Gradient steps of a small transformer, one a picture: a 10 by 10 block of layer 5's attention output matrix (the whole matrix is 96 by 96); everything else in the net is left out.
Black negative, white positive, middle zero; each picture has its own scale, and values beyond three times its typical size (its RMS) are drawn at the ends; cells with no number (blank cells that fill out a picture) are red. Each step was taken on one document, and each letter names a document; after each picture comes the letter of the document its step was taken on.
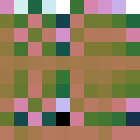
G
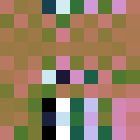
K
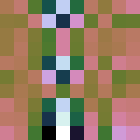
K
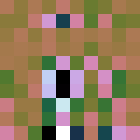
K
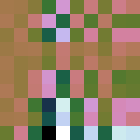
K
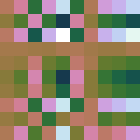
G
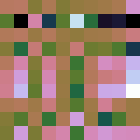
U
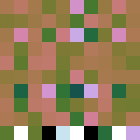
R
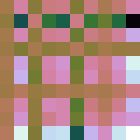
U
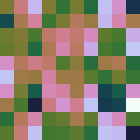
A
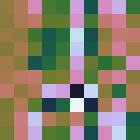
A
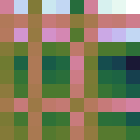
G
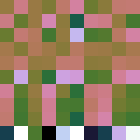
R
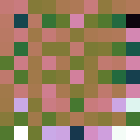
U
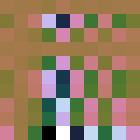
K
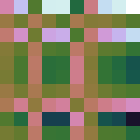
G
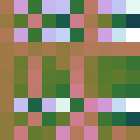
G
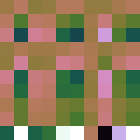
R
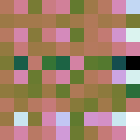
U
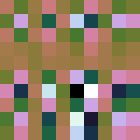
R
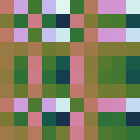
G
